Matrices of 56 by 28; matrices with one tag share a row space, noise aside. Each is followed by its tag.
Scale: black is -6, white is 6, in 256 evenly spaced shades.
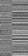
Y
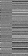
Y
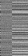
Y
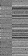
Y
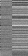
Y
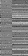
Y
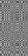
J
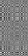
J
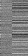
Y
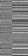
Y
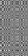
J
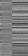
Y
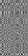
J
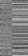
Y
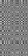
J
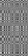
J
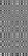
J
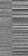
Y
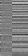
Y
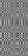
J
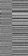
Y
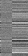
Y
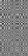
J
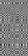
J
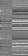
Y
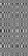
J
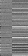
Y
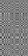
J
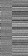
Y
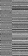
Y
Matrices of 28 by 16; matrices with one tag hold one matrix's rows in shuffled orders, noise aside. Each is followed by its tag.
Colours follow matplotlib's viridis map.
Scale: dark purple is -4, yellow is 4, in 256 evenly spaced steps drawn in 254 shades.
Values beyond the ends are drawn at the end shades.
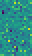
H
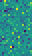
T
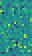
H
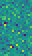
T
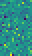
T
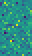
T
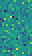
T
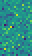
T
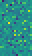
H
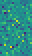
T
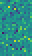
H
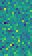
T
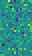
H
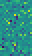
H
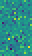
H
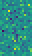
H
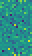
H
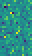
T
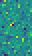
T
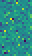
T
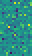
H
